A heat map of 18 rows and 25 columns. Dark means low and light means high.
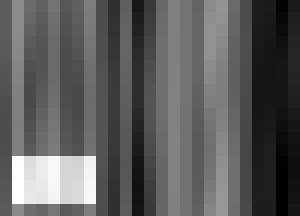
Roughest part: bottom left. Odd patch: higher, in the bottom left. Ninth with the highest average: bottom left.
